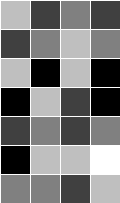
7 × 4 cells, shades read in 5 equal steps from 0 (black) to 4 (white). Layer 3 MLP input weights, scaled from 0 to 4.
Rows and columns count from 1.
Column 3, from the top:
2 3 3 1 1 3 1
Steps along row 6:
up same up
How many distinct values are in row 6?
3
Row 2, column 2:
2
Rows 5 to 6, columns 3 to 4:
1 2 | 3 4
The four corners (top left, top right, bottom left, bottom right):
3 1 2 3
